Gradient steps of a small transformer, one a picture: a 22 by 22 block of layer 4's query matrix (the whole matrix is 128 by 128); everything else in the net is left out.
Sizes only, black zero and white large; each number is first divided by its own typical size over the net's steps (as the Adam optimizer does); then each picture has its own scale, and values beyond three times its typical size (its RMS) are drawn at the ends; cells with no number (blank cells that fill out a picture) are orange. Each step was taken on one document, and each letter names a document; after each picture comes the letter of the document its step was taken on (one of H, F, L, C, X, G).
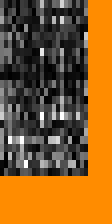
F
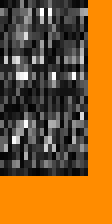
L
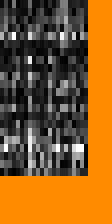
L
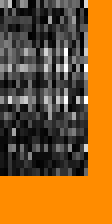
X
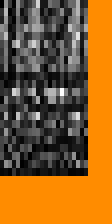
X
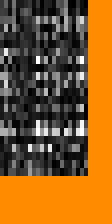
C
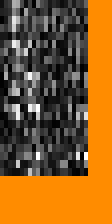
C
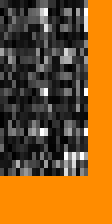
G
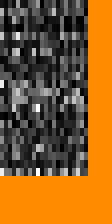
G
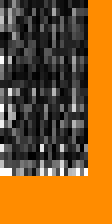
F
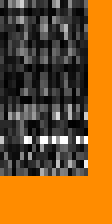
F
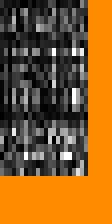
G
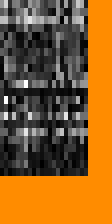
L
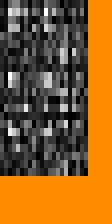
L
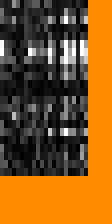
G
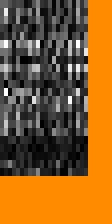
X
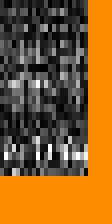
X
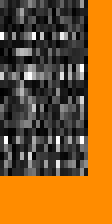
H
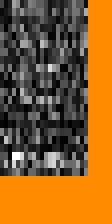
X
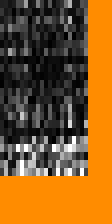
F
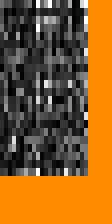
C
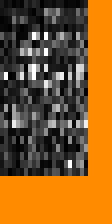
H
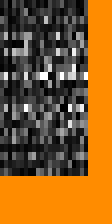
H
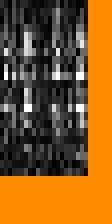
H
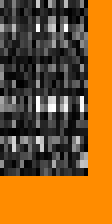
G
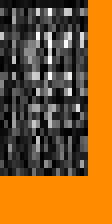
C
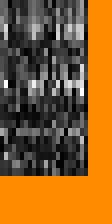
L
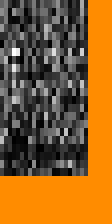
L
